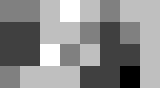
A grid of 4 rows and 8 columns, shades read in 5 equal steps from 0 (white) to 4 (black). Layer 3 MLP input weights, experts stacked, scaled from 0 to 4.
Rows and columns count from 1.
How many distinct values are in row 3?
4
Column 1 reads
2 3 3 2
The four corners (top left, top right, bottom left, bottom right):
2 1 2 1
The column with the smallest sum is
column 3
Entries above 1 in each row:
3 5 5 4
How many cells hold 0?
2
